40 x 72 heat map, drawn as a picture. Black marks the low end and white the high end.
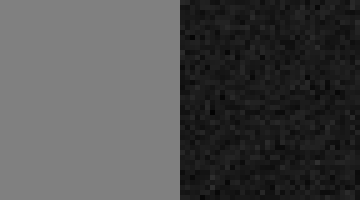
The table splits into one row of 2 panels. Panel 1,1: middling, flat. Panel 1,2: very low, fine-grained, faint in contrast.
